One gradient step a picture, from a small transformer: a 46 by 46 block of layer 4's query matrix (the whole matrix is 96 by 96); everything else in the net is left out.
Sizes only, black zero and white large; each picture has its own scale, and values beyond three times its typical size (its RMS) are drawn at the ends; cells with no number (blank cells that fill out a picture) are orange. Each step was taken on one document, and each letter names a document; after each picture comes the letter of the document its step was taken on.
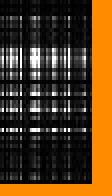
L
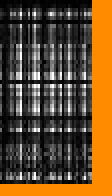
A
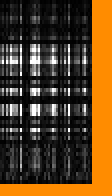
L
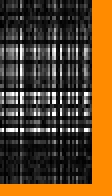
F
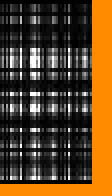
L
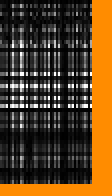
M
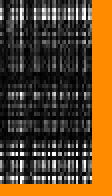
F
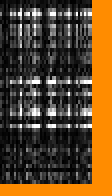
A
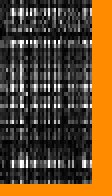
M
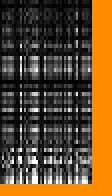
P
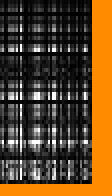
F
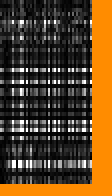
M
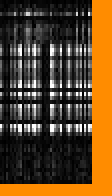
A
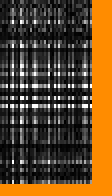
M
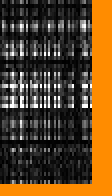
M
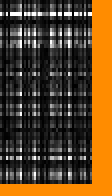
A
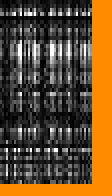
A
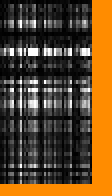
P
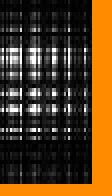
L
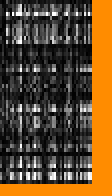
A
